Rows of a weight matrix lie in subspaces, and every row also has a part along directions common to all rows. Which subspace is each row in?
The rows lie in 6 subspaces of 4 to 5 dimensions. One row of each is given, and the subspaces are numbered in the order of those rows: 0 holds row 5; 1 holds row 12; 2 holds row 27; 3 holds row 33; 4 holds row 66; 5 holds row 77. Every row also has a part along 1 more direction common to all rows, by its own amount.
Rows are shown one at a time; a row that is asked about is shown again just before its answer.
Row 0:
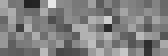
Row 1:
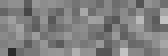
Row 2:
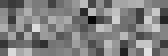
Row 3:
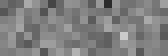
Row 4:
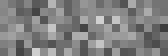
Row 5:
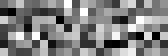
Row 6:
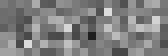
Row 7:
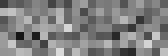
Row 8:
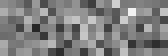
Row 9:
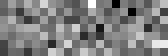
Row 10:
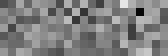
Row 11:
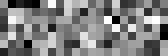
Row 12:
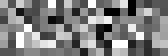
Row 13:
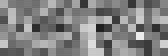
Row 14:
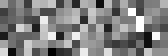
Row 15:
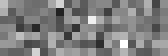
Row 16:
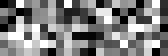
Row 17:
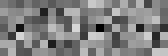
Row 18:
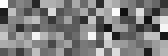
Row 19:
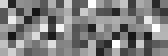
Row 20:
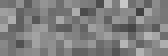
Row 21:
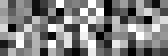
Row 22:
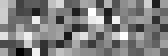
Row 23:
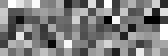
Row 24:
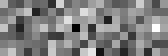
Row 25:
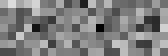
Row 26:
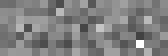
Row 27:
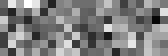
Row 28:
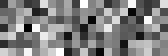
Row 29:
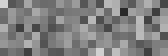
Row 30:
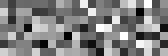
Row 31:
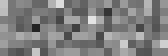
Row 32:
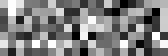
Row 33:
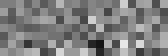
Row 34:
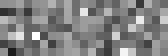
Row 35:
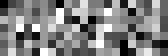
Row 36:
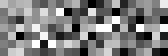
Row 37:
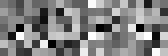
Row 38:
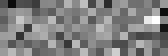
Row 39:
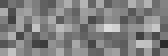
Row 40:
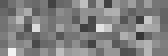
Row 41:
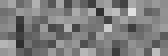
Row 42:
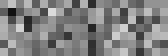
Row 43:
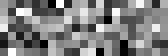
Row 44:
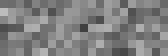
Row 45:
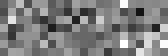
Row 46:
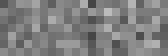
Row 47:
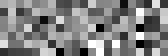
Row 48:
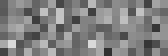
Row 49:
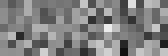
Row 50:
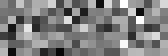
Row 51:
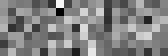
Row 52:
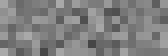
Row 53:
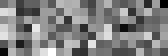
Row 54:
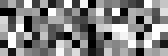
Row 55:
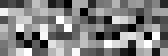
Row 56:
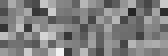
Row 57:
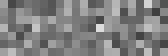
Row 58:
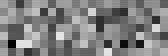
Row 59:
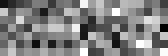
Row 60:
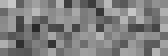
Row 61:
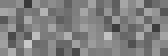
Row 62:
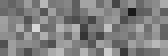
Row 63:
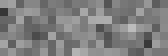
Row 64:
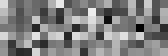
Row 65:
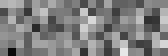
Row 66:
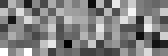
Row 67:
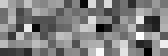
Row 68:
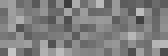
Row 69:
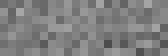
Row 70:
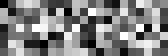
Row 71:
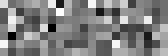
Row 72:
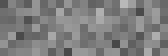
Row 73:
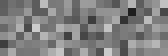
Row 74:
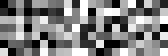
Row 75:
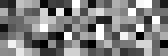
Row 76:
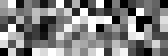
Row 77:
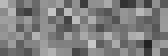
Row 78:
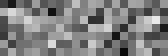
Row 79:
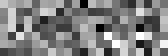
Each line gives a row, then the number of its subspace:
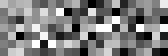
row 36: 0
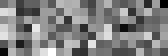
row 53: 5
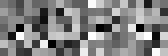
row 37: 0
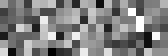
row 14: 5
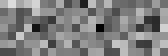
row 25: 2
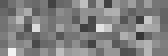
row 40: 5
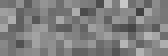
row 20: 5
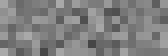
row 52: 3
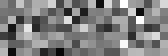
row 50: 5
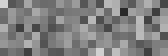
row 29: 4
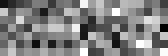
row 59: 0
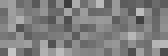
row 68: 5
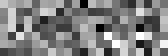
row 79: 5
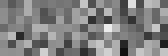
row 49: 3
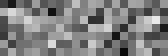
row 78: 2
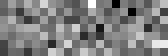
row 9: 4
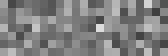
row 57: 4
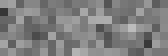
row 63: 5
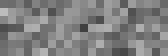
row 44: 2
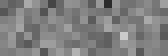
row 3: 2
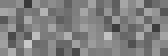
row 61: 2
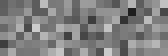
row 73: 4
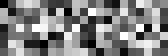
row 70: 4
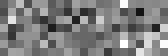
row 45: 5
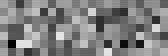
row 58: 3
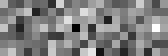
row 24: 1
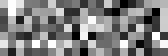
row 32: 0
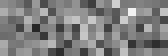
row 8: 4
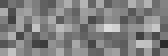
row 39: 5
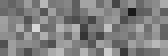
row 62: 4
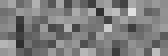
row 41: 1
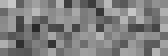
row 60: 1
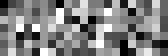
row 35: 3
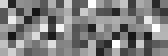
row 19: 1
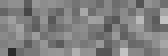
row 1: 0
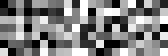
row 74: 0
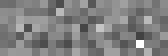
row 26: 1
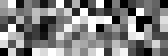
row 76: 5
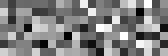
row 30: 3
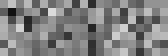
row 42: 2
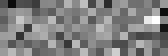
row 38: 2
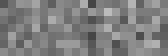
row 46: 1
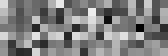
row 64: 3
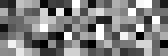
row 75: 4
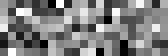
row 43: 1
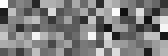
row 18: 4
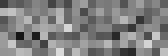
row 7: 0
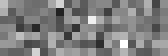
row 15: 3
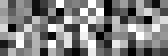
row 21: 1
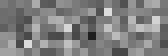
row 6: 1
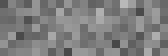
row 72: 5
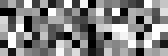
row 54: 2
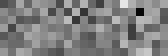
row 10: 5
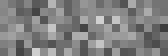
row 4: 3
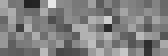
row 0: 2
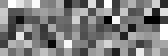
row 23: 2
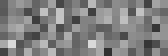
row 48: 3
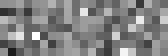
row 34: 0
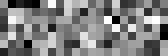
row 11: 2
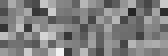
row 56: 4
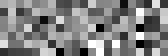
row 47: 3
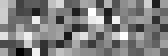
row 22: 3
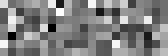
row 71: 1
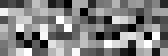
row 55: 0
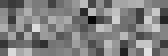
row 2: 0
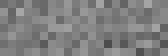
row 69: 5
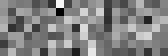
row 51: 1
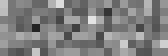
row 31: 3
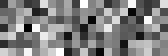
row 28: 4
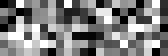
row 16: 1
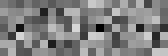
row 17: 0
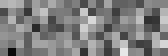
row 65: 0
